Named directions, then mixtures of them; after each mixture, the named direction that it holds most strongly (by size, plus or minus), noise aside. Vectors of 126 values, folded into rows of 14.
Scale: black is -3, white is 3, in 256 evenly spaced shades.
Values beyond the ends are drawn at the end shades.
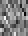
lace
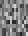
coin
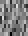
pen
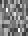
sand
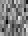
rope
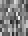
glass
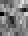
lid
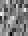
pen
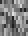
lid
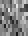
lid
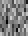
rope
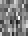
glass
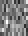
rope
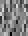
pen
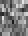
lid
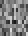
coin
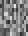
coin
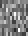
sand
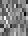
lace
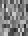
sand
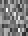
sand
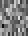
sand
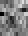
lid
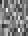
sand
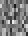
coin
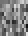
coin
